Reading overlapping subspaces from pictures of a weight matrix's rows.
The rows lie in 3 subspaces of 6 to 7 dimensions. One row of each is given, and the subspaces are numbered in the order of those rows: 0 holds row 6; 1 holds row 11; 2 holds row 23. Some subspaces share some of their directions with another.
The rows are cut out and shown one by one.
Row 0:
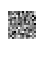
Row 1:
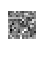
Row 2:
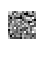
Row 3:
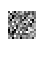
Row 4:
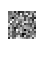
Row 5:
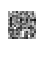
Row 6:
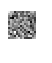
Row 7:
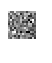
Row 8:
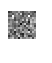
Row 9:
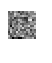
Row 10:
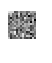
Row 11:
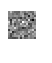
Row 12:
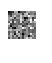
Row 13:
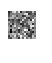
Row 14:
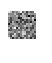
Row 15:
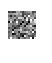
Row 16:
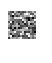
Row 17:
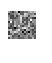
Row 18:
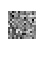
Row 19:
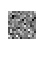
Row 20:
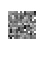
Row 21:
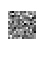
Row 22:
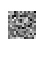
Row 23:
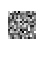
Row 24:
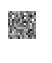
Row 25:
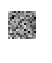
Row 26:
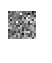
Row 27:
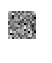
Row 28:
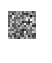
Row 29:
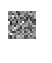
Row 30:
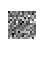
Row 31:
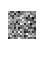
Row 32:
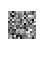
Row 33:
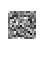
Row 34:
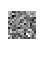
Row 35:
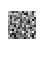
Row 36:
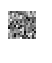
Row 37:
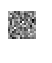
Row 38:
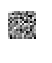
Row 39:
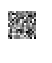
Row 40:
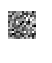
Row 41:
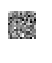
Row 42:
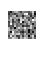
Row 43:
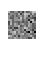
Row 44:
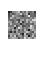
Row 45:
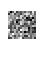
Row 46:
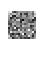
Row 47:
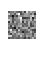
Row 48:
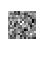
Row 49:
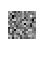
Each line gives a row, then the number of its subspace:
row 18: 0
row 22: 0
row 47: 0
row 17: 0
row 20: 0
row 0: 0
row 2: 2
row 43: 0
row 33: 0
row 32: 0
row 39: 1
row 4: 0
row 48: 2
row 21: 2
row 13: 2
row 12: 0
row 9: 0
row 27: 0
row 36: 1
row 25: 0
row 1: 2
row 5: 2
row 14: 0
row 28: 2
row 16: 2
